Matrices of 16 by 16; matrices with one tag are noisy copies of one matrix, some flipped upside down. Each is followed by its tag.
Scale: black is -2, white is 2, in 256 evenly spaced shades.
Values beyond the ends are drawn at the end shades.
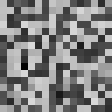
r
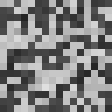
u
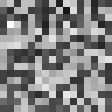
u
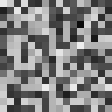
r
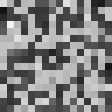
u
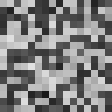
u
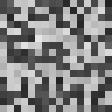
u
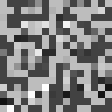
r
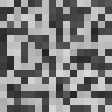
r
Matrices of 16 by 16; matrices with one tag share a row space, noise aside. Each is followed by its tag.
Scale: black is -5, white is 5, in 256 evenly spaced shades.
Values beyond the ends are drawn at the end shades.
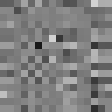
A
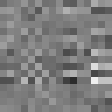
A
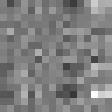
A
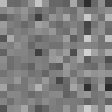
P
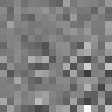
P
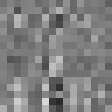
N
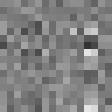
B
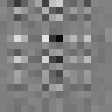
N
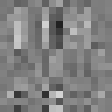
N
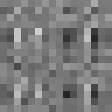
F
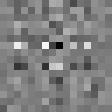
N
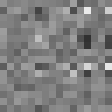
P
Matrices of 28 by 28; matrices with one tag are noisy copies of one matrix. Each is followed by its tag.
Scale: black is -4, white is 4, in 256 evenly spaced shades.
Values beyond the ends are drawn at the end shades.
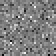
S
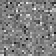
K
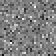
S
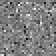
K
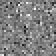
K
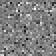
K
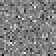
S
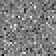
S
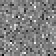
S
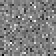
S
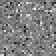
K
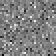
S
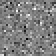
K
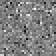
K
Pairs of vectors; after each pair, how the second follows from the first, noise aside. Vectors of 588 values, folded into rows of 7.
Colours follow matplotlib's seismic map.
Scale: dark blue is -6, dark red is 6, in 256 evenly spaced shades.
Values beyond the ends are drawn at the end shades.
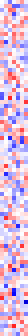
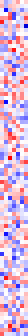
wrapped around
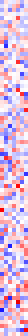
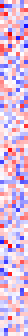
reversed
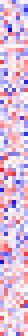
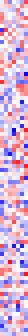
reversed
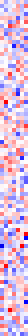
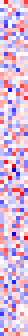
wrapped around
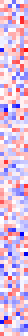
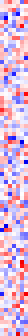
wrapped around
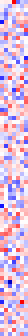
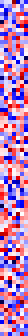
scaled up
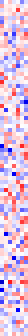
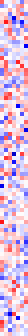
wrapped around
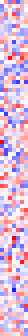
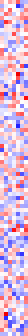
wrapped around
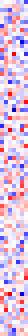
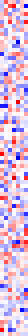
wrapped around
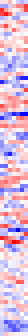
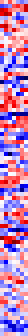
scaled up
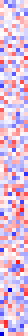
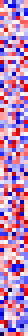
scaled up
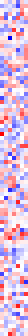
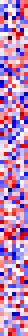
scaled up
